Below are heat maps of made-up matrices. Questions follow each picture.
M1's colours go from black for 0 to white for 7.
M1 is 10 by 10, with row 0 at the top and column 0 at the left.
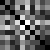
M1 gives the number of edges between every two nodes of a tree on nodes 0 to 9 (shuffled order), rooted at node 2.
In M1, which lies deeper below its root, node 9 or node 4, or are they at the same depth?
node 4
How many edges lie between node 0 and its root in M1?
1
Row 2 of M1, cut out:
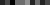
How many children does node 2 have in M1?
3
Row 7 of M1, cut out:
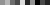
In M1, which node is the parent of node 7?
9
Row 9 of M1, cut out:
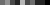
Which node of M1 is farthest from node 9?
4
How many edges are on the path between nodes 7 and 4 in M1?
6
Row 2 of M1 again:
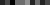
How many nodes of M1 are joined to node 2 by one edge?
3
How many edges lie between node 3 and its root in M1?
3
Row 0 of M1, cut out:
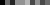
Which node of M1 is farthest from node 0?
5
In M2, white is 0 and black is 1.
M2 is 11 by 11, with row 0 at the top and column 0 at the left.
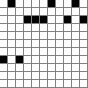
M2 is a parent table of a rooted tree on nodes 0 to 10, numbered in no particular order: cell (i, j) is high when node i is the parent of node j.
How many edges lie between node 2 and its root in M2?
1
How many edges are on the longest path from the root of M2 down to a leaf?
2
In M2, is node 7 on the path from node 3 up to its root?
yes
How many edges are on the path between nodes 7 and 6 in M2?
2
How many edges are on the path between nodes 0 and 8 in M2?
3
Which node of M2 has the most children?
2
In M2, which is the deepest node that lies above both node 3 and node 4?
2
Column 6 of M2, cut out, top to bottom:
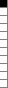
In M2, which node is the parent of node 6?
0
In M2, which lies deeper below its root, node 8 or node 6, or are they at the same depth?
the same depth
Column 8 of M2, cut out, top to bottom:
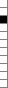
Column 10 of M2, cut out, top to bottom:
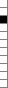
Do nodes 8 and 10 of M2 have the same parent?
yes
